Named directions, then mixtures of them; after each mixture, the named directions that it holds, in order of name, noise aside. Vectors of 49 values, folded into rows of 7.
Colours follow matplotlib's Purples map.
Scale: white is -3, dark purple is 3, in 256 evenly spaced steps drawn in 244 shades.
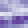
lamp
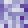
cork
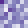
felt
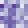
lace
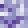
lace, lamp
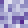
cork, felt, lamp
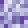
cork, felt, lamp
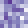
cork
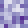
cork, felt, lamp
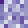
cork, felt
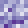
felt, lace, lamp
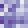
felt, lace, lamp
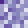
felt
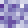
lace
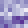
felt, lamp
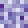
cork, lace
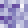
lace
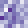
felt, lace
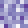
cork, felt, lace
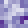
cork, lace, lamp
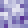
cork, lamp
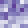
felt, lamp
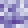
felt, lace, lamp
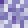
felt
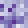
felt, lace, lamp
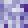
cork
